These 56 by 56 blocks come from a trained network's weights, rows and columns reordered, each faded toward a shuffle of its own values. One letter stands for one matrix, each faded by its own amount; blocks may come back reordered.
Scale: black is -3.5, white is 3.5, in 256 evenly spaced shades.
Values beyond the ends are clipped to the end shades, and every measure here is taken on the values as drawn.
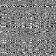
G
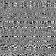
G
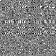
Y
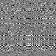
G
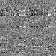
Y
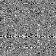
Y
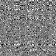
Y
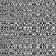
G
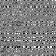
G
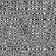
G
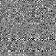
Y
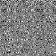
Y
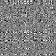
Y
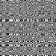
G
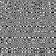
G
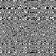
G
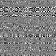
G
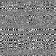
G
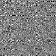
Y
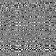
G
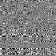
G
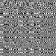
G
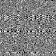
Y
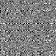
Y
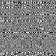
G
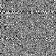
Y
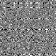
Y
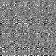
Y
